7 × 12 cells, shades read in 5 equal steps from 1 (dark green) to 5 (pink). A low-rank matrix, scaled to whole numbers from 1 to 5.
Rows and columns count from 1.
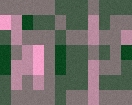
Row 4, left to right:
1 3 4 5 3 1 2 2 3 2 3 1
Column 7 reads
2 2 3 2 2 2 3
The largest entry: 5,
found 3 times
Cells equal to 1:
6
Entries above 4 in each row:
0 1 0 1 1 0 0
